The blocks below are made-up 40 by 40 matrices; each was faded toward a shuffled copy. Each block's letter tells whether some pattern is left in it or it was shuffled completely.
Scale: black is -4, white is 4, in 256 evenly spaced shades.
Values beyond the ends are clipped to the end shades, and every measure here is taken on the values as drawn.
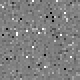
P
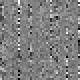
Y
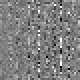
Y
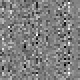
Y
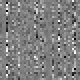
Y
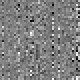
Y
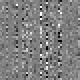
Y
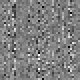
Y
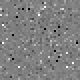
P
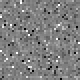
P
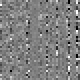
Y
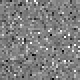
P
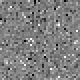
P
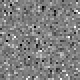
P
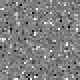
P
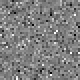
P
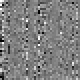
Y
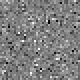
P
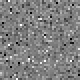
P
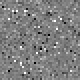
P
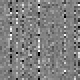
Y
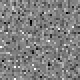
P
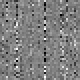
Y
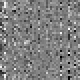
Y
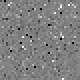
P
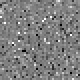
P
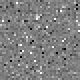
P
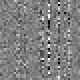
Y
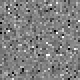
P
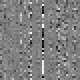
Y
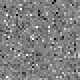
P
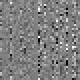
Y
